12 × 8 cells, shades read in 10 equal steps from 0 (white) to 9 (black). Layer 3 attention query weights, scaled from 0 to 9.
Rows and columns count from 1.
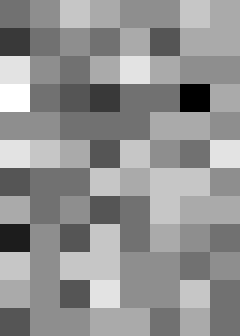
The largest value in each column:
8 5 6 7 5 6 9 5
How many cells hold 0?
1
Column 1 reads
5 7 1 0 4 1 6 3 8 2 3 6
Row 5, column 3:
5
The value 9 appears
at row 4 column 7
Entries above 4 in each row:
1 4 1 6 3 2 3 3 4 1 2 3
